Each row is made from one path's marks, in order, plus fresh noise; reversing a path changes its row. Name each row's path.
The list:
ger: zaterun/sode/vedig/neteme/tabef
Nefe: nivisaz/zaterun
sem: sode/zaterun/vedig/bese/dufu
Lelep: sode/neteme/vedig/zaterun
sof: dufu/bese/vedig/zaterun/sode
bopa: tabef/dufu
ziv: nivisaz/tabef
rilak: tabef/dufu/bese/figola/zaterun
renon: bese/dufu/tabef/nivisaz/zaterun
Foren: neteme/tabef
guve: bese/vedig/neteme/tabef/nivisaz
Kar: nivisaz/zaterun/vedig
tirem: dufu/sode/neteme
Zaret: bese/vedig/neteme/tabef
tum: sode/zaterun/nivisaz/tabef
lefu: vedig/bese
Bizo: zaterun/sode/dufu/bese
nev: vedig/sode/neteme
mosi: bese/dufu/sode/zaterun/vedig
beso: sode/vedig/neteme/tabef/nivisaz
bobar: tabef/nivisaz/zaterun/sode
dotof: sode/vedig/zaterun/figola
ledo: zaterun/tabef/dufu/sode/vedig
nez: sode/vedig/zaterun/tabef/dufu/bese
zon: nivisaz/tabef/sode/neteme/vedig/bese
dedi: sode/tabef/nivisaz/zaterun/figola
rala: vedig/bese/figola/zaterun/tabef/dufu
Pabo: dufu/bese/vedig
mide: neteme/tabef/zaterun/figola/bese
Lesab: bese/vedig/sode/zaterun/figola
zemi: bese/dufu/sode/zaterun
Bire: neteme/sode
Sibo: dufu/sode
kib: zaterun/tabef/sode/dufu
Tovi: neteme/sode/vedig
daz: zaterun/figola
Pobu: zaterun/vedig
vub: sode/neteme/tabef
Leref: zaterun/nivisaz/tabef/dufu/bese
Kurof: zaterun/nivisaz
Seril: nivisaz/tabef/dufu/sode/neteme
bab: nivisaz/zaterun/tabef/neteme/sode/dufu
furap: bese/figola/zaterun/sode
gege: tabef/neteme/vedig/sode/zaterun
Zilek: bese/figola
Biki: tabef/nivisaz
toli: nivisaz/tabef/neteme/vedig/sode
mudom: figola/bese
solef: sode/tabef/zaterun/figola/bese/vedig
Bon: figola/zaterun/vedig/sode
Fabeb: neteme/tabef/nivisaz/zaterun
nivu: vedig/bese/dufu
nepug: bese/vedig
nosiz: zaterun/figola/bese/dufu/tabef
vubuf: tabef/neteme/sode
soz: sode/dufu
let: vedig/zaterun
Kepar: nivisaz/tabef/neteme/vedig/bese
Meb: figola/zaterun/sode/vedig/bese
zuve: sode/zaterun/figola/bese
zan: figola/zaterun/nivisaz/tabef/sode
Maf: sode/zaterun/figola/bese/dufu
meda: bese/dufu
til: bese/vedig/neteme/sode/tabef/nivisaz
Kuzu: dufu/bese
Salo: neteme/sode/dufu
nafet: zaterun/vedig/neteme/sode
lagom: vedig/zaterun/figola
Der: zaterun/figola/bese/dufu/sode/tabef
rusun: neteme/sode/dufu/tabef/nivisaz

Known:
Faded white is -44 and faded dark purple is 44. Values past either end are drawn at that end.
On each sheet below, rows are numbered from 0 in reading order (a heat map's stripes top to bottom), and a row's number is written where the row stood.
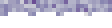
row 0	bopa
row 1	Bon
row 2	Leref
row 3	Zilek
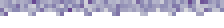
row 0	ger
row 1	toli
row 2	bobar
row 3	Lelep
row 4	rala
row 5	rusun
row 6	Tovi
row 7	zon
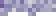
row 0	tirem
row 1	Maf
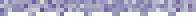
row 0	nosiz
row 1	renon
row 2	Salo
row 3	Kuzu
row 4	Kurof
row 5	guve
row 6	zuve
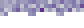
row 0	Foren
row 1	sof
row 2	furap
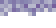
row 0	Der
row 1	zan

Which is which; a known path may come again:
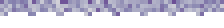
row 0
Der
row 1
let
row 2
zon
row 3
Fabeb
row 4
ger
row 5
Leref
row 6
toli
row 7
soz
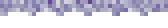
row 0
Biki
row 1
Tovi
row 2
solef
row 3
Bon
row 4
Pobu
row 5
Zaret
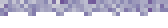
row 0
sem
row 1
bopa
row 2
Meb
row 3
lefu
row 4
ziv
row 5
mudom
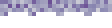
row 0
nafet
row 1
gege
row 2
Sibo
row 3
tirem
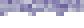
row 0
Kuzu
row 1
daz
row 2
nev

